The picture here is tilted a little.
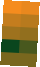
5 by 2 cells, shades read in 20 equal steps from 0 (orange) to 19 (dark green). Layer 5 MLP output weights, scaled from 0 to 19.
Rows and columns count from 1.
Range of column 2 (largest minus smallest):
13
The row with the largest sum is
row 4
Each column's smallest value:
0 1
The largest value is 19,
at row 4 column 1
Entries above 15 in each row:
0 0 0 1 0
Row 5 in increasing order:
10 10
